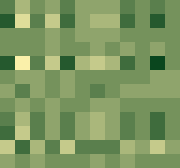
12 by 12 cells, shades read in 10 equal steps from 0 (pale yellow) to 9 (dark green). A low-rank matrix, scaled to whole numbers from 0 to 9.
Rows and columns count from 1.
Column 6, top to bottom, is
4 4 4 5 3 5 5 5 4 4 6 5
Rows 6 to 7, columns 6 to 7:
5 5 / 5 6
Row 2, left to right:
8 1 6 2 7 4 3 3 7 5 8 5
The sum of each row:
58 59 56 56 58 55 55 56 59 59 51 56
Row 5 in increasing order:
0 2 2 3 3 5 5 6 7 8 8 9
